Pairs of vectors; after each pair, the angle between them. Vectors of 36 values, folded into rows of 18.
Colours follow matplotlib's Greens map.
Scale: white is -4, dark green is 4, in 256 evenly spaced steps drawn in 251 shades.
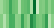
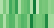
nearly parallel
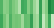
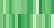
partly aligned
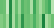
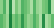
nearly parallel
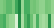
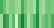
orthogonal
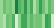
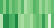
partly opposed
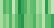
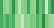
nearly opposite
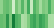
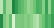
partly opposed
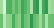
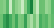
partly opposed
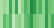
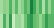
nearly parallel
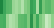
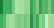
nearly parallel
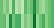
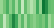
orthogonal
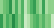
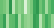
partly aligned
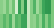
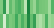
partly opposed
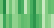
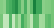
orthogonal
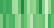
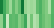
partly aligned
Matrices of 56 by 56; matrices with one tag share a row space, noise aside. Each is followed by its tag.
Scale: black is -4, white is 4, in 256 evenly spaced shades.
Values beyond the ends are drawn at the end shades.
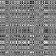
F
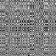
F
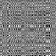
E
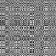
F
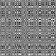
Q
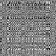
E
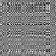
E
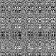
Q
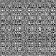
Q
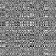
F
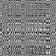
E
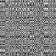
F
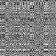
F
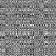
F
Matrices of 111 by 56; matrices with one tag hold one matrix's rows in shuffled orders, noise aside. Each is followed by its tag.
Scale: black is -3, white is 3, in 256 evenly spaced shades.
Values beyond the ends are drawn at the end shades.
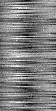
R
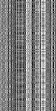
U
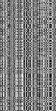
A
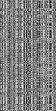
A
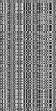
A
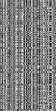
A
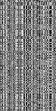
A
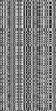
A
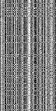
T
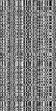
A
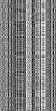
U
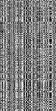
A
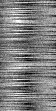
R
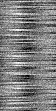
R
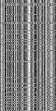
T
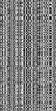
A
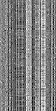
U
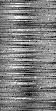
R
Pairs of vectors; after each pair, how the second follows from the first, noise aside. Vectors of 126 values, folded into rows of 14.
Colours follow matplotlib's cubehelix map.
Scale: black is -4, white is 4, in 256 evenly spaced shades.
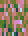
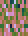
reversed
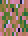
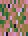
reversed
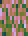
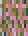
sign-scrambled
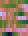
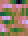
reversed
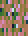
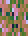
sign-scrambled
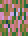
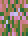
sign-scrambled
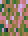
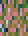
sign-scrambled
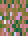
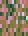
reversed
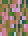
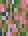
reversed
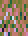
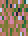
wrapped around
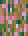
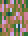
reversed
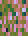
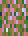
sign-scrambled
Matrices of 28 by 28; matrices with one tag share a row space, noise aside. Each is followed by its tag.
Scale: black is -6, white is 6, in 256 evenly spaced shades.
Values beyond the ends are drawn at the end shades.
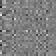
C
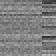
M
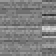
M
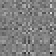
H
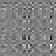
H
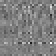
H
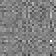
H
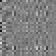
C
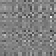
H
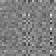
H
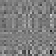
H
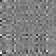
C
